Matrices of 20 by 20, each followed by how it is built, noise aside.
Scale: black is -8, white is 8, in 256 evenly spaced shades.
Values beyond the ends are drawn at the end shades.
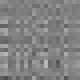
low rank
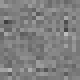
low rank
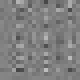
low rank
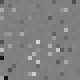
sparse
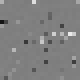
sparse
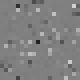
sparse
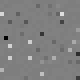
sparse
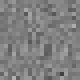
low rank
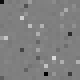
sparse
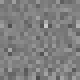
low rank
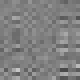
low rank
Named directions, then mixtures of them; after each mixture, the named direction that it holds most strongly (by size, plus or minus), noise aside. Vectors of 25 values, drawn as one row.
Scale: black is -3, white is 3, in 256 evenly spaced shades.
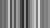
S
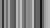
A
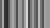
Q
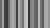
Q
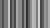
S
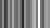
S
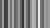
S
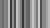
S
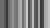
Q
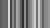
S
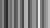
Q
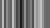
A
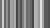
A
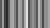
Q
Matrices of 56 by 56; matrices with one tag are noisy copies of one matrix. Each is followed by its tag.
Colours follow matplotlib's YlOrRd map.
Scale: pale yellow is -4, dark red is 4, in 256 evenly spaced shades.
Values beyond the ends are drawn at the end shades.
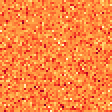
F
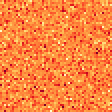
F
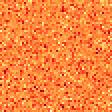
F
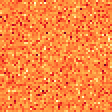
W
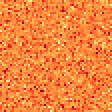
F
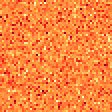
W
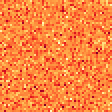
F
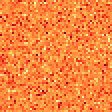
W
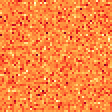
W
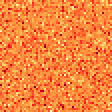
F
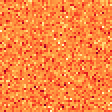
F
